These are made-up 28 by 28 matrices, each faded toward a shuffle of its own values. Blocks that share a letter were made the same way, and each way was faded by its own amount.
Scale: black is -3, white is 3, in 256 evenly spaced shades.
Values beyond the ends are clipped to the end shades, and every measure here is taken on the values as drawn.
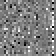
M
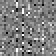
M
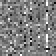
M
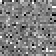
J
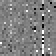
M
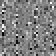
M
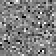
J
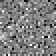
J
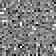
J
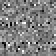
J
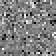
J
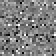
J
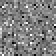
J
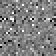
J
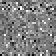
J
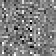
M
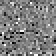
J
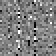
M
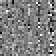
M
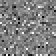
J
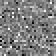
J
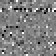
J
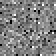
J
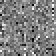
M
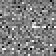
J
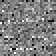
J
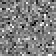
J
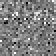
J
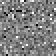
J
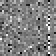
M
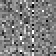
M
